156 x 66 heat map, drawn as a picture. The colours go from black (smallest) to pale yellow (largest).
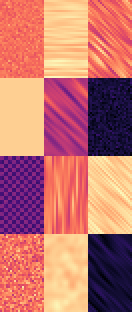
It is made of 4 by 3 panels. Panel 1,1: high, fine-grained, faint in contrast. Panel 1,2: very high, streaked across, faint in contrast. Panel 1,3: high, slanting down to the right. Panel 2,1: very high, flat. Panel 2,2: middling, slanting down to the right. Panel 2,3: very low, fine-grained, faint in contrast. Panel 3,1: low, checkered. Panel 3,2: high, streaked downward. Panel 3,3: very high, slanting down to the right, faint in contrast. Panel 4,1: high, fine-grained. Panel 4,2: very high, blotchy, faint in contrast. Panel 4,3: very low, slanting down to the right, faint in contrast.
